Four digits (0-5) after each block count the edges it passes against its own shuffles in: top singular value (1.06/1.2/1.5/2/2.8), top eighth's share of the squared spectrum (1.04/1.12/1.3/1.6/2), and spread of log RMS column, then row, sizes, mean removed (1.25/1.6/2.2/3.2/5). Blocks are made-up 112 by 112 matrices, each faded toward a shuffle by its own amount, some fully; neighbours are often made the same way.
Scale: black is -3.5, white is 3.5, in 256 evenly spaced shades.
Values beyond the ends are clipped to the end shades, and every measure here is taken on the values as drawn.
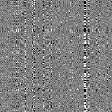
5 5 4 2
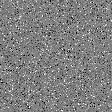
0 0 0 0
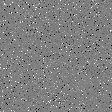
0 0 0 0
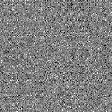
4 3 2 2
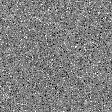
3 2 0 0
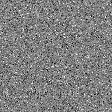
3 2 0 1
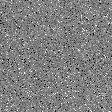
1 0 0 0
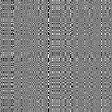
5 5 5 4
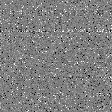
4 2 1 1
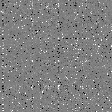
4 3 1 1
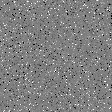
0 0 0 0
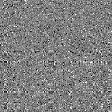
4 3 2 2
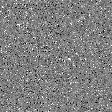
3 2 0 0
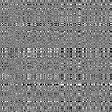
5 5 4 4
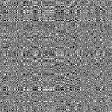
5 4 3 4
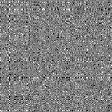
5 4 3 3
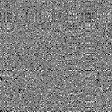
5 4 2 3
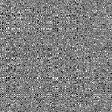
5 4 3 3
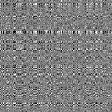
5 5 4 4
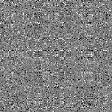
4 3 2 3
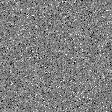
2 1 0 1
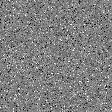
0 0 0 0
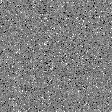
3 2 0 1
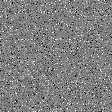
2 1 0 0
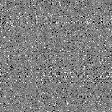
4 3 1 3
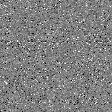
3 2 1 1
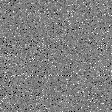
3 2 0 1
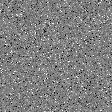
0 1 0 0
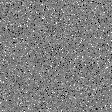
0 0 0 0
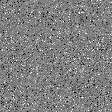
3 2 0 1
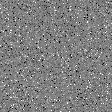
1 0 0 0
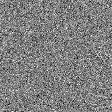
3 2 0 0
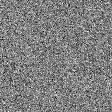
1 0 0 0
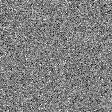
0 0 0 0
